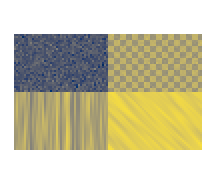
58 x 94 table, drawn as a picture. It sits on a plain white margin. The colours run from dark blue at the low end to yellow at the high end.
It is made of 2 by 2 panels. Panel 1,1: low, fine-grained. Panel 1,2: high, checkered. Panel 2,1: high, streaked downward. Panel 2,2: very high, slanting down to the right, faint in contrast.
